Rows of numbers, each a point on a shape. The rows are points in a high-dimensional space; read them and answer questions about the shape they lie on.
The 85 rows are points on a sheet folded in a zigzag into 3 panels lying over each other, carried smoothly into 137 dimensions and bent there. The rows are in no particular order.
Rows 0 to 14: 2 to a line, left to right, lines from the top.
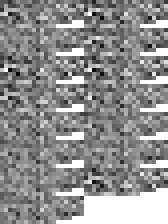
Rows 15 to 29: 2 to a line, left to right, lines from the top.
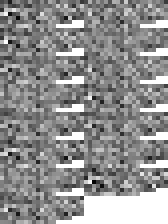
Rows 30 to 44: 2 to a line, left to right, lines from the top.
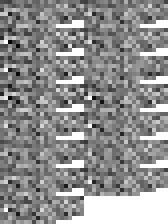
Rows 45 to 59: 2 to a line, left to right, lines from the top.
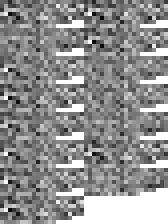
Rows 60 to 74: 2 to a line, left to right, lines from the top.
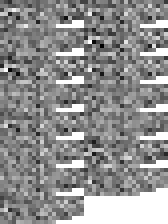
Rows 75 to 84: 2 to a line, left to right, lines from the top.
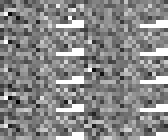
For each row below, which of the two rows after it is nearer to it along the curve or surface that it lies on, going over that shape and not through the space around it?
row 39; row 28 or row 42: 28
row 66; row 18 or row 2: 2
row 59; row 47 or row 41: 41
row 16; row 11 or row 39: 11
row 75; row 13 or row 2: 13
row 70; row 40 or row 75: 40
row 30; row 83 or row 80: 80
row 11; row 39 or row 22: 22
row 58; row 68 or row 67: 68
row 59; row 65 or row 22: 22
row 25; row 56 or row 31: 31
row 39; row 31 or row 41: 41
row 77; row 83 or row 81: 83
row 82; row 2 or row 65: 2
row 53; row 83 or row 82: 82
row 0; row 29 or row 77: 77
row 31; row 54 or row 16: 16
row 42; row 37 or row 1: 1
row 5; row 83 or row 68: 83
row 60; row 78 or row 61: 61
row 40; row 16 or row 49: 16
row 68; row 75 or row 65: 65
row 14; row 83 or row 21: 21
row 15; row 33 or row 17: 17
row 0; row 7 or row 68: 7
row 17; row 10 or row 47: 10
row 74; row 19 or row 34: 19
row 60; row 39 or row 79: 79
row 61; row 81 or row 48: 81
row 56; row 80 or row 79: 80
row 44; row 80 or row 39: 80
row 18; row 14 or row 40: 40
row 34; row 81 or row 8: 81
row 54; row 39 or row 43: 43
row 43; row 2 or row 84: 2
